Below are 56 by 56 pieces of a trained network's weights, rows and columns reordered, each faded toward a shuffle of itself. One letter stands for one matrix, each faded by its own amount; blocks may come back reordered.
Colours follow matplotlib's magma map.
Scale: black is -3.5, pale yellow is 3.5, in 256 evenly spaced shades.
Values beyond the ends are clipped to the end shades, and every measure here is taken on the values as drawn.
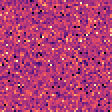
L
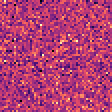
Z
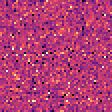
L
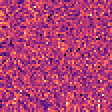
Z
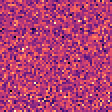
Z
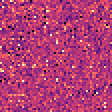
L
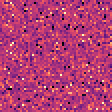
L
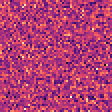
Z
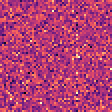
Z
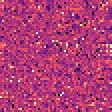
L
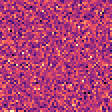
Z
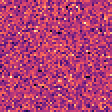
Z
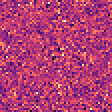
Z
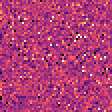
L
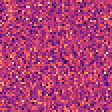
Z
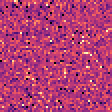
L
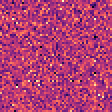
Z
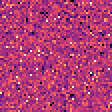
L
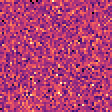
Z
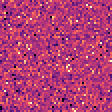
L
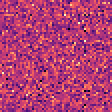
Z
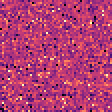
L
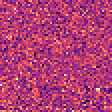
Z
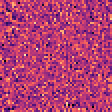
Z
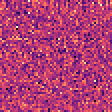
Z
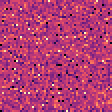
L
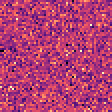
Z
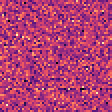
Z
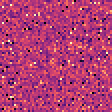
L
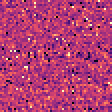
L
